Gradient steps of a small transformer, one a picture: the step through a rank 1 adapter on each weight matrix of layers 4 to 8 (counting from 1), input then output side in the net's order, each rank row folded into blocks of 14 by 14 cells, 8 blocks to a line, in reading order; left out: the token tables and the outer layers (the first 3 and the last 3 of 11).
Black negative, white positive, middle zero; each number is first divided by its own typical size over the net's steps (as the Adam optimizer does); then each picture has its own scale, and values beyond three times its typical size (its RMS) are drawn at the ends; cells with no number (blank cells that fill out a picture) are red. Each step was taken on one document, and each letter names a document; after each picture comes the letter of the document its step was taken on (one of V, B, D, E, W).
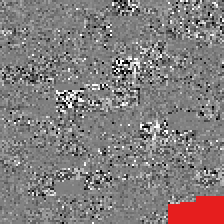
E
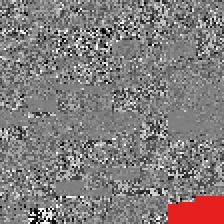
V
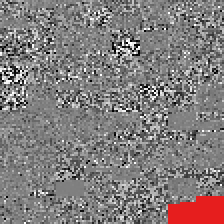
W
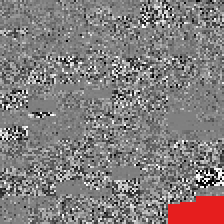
V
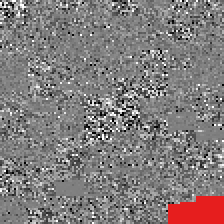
E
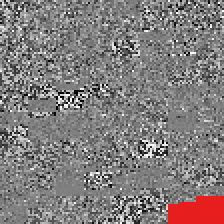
W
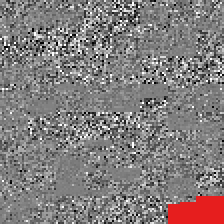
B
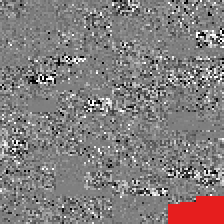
E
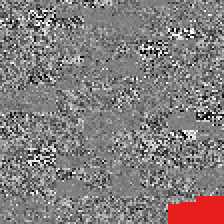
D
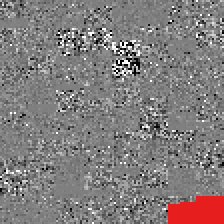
E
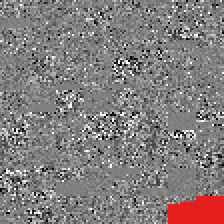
E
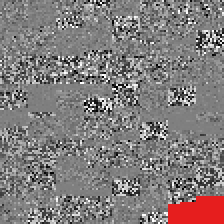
V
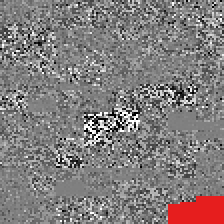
D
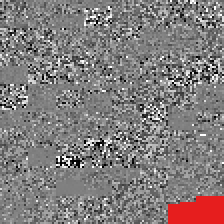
W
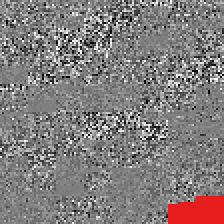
B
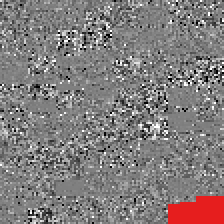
E
